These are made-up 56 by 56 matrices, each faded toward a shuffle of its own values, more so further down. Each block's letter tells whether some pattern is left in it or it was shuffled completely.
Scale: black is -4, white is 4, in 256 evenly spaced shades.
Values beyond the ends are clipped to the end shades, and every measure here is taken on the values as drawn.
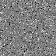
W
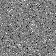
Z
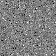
W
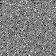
Z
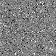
W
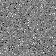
Z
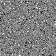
W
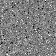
W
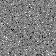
Z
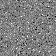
W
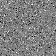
W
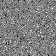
Z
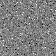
W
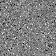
W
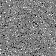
Z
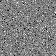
Z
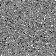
Z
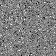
Z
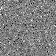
Z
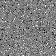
Z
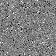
W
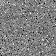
Z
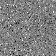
W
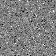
Z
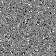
W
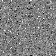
W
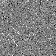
W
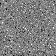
W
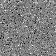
Z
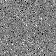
W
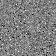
Z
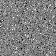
Z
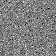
Z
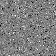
W
